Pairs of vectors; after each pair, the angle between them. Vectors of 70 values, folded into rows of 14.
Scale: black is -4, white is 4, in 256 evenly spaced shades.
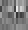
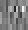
partly aligned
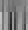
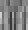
nearly parallel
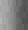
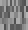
orthogonal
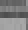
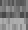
nearly parallel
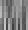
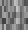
orthogonal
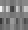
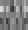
nearly parallel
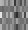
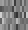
nearly parallel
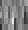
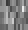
partly aligned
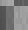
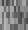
partly opposed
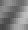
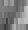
nearly parallel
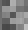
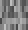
orthogonal
